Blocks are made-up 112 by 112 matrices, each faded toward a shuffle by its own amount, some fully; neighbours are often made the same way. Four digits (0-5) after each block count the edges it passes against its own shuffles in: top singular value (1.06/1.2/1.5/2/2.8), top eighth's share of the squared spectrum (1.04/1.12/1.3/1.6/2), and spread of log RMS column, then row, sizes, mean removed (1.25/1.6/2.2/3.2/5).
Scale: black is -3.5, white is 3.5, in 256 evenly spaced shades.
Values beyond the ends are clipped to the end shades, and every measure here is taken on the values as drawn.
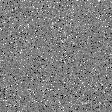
2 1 0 0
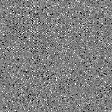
4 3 2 2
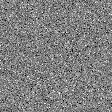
0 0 0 0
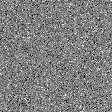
0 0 0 0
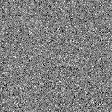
3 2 1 1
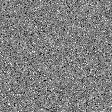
2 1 0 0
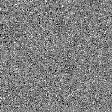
3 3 1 1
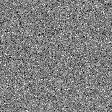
2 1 0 0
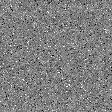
0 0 0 0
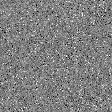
0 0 0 0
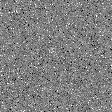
0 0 0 0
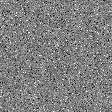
0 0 0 0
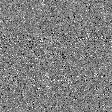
0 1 0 2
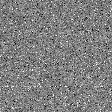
1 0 0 1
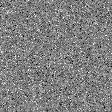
0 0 0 1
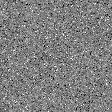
0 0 0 0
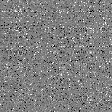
4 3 1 2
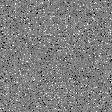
3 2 0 0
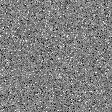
1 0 0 0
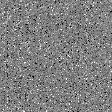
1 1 2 0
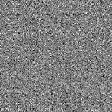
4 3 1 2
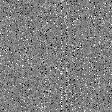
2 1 2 0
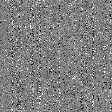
1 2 3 0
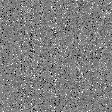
1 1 2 0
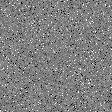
0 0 0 0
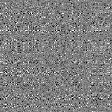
4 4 2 3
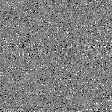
3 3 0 2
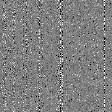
3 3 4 0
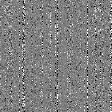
2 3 4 0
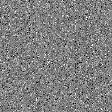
1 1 2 0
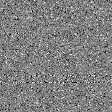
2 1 0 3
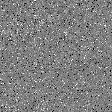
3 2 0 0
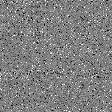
3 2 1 1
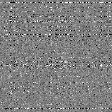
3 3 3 4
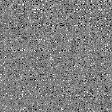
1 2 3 3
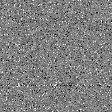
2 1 1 2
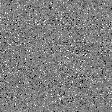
1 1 1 2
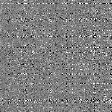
2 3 3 4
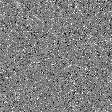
3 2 0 0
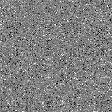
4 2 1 1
